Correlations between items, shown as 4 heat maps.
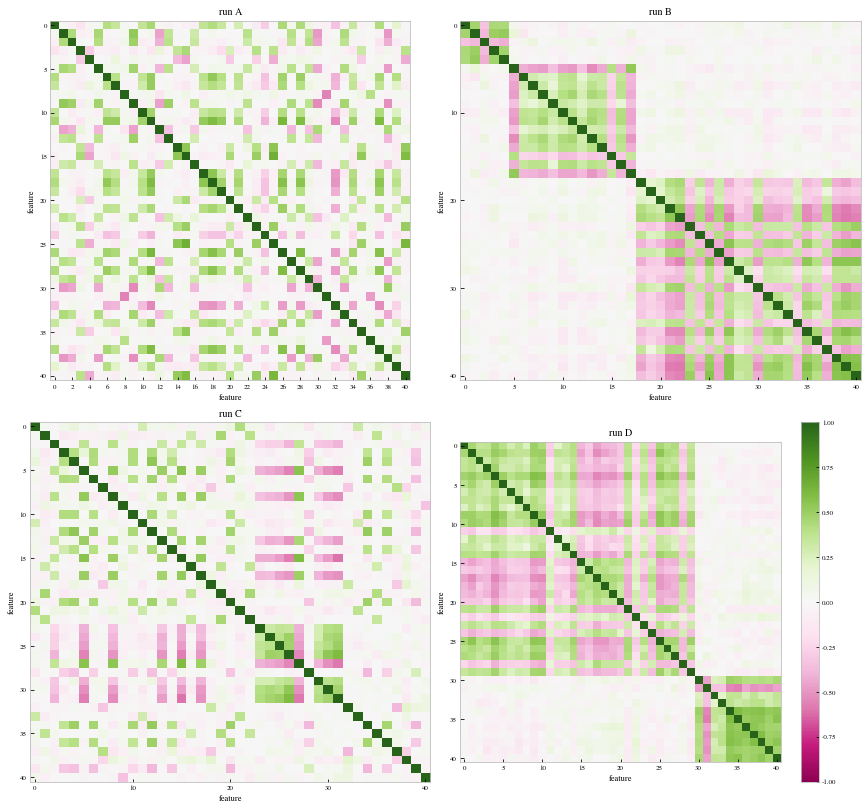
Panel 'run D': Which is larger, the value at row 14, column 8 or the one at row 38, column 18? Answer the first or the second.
the first
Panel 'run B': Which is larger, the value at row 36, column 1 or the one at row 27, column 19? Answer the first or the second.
the first
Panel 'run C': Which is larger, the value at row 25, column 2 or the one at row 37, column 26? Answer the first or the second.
the second
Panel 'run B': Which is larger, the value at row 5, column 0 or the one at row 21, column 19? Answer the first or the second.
the second
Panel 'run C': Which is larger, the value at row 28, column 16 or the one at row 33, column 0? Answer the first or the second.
the second
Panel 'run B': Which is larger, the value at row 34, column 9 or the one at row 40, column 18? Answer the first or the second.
the first
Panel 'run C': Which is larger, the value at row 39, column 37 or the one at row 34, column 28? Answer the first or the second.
the first
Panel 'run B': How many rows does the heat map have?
41
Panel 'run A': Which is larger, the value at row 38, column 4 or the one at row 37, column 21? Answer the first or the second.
the second
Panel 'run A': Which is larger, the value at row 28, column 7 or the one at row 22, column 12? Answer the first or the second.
the first
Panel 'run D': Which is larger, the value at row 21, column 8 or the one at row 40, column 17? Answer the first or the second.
the first
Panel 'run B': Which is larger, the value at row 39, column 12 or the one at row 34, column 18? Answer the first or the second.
the second
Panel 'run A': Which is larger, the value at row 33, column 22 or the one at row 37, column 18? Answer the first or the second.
the second
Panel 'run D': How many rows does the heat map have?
41
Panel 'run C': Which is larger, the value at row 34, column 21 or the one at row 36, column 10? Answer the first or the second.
the second
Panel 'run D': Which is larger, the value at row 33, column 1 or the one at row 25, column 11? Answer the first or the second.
the first
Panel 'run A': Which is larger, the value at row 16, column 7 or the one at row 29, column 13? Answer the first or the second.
the second
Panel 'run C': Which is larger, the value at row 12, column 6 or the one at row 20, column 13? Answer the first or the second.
the first
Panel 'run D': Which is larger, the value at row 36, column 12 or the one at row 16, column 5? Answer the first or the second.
the first
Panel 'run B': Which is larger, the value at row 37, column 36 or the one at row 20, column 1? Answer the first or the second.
the second
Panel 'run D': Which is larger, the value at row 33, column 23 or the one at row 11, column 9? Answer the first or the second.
the first
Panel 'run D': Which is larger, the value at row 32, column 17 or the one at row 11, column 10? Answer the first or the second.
the first
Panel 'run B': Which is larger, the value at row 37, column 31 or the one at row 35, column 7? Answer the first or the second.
the second
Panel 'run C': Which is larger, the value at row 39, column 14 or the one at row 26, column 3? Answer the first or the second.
the second
